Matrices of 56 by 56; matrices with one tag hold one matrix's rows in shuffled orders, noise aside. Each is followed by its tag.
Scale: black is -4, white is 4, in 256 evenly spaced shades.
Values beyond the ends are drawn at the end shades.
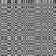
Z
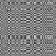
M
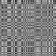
Z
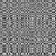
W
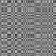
Z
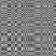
Z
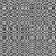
W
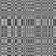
Z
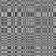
Z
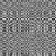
W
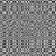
W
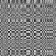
M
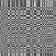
M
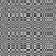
M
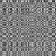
W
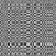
M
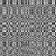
W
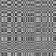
Z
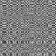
W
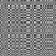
M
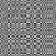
M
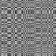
Z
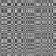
Z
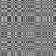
Z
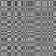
Z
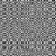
W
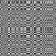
M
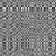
W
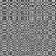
W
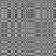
Z
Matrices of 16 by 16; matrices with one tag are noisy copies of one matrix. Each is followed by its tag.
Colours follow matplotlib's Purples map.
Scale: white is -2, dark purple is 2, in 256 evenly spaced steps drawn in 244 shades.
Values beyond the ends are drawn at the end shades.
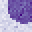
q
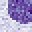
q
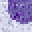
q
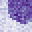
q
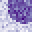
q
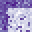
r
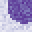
q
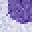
q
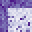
r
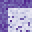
r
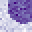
q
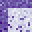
r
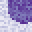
q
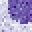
q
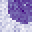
q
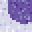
q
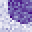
q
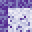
r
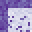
r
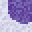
q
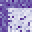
r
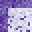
r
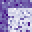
r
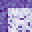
r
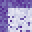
r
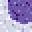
q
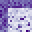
r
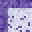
r
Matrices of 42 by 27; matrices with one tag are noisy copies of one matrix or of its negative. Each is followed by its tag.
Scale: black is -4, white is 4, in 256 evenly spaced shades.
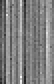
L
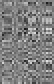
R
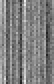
L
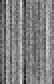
L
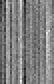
L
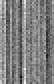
L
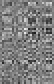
R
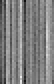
L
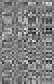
R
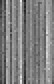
L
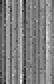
L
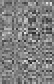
R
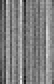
L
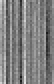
L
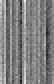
L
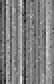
L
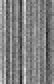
L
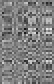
R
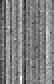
L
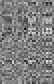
R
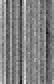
L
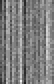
L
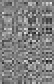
R
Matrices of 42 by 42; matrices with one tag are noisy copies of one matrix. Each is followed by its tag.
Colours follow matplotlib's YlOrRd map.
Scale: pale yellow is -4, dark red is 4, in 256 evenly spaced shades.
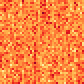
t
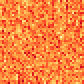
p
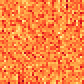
p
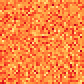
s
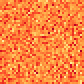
s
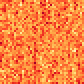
t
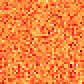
s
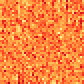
p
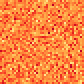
s
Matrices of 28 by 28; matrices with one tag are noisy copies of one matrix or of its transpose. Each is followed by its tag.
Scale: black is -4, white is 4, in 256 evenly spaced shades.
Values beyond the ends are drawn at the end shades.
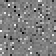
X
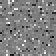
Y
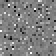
X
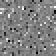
Y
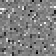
Y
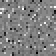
Y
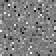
X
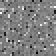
Y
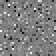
X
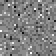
X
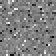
Y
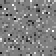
X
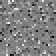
Y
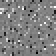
Y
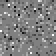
X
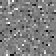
Y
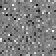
X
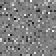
X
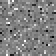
Y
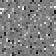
Y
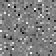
X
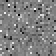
X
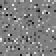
X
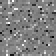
Y
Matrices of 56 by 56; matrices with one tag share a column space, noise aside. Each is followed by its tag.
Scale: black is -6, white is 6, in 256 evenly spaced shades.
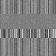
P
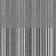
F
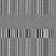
P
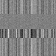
P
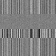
P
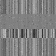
P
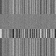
P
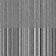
F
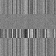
P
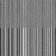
F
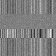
P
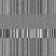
P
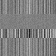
P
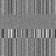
P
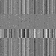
P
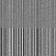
F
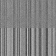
F
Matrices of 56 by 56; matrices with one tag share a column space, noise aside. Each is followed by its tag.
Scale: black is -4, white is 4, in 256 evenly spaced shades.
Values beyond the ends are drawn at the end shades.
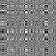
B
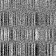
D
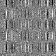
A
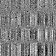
D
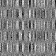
A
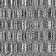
A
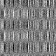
A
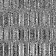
D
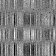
D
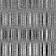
D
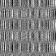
A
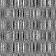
A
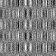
A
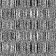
A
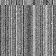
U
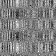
A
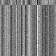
U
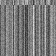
U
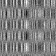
A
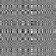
B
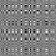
B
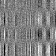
D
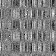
A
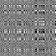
B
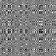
B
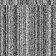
U
